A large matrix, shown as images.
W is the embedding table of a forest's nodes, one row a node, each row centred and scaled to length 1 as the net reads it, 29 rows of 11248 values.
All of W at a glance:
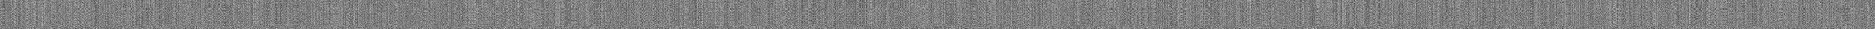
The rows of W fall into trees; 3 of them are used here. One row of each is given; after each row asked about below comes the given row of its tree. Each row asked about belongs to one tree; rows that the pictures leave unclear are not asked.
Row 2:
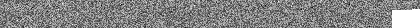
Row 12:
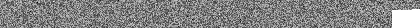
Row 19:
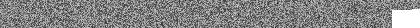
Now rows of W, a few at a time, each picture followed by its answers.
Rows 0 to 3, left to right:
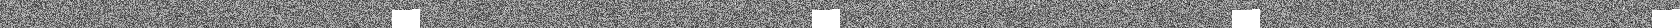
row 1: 19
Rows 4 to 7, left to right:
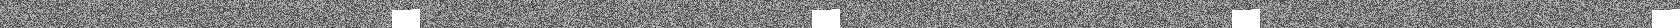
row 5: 19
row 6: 19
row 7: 19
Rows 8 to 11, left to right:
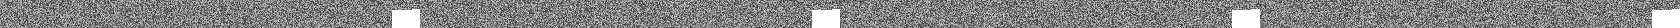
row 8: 12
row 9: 12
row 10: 19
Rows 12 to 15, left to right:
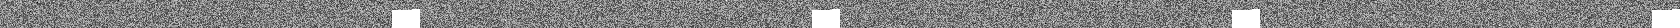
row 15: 12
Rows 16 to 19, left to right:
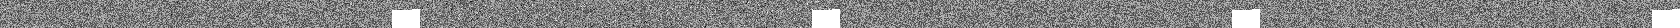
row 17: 12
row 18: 19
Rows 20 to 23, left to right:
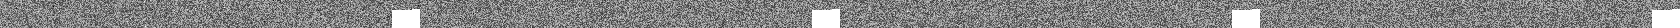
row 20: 12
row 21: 19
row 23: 19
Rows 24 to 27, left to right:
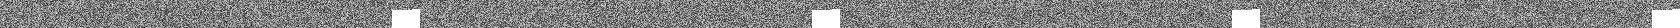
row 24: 12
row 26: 2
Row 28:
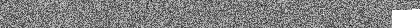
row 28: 2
